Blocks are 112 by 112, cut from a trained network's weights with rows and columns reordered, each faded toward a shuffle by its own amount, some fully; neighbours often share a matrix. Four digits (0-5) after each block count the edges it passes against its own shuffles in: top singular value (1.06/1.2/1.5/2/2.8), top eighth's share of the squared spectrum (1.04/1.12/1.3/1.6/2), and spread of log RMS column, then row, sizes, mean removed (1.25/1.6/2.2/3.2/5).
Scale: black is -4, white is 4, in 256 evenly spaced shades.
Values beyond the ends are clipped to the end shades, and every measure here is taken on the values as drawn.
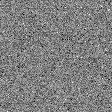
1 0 0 0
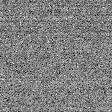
2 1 0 0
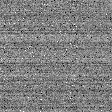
4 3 1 1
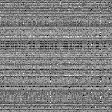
5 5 2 3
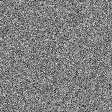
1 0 0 0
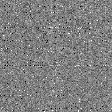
3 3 1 2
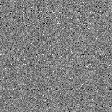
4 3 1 2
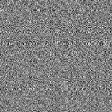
4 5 2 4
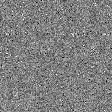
2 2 0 1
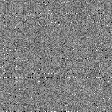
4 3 1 2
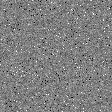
0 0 0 0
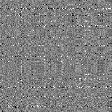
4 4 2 3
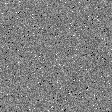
0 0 0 0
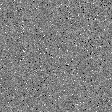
0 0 0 0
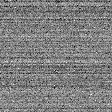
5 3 1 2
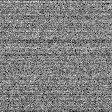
4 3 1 2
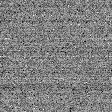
3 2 0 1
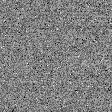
1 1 0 0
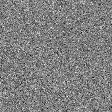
1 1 0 1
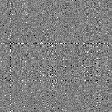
4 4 2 2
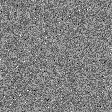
0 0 0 0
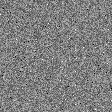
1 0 0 0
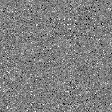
3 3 2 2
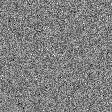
1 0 0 0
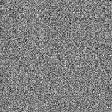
4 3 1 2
